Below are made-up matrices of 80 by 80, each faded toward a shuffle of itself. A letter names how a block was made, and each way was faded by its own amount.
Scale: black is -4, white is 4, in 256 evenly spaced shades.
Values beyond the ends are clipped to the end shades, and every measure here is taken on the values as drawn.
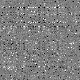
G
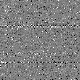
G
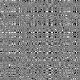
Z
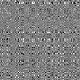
Z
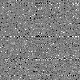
G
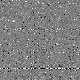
G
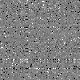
G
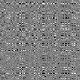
Z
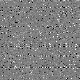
G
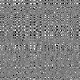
Z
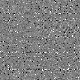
G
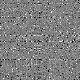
G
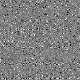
G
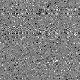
G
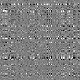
Z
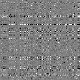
Z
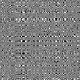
Z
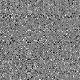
G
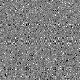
G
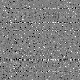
G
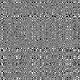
Z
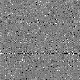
G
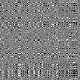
Z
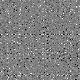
G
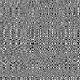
Z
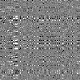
Z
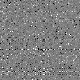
G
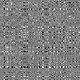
Z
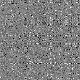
G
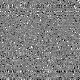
G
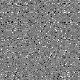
G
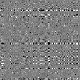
Z
